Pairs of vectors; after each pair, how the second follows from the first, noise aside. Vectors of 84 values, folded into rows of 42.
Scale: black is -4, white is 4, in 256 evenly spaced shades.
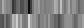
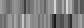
reversed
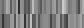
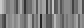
wrapped around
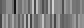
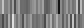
wrapped around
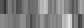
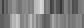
wrapped around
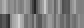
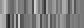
sign-scrambled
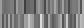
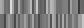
wrapped around
